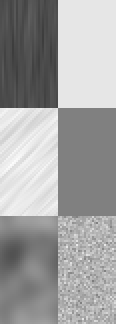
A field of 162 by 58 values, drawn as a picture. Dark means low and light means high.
It is made of 3 by 2 panels. Panel 1,1: low, streaked downward, faint in contrast. Panel 1,2: very high, flat. Panel 2,1: very high, slanting up to the right, faint in contrast. Panel 2,2: middling, flat. Panel 3,1: middling, smooth. Panel 3,2: high, fine-grained.
